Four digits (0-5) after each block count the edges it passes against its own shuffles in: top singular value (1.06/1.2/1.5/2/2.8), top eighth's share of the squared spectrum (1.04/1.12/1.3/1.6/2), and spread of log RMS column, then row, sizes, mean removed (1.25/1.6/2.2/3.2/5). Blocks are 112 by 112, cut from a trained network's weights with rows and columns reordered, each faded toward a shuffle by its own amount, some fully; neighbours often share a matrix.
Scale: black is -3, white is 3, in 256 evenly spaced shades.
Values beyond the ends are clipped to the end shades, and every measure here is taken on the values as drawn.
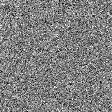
2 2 0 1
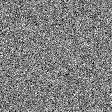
0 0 0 0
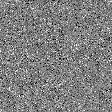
2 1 1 1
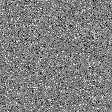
1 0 0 0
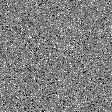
0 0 0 0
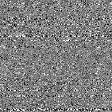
3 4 1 3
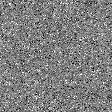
1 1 0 1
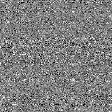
3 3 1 3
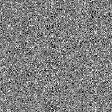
3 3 2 2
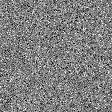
0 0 0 0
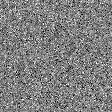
0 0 0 0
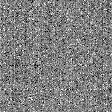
2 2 0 2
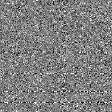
4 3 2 2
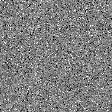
2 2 1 1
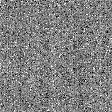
2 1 0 1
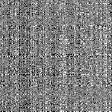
4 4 2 4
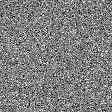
0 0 0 0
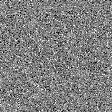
1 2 0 1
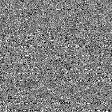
2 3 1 3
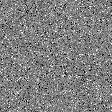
2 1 0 0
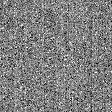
2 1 0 1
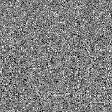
2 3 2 1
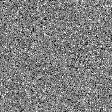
2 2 1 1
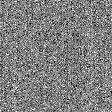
2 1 0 1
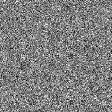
3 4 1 2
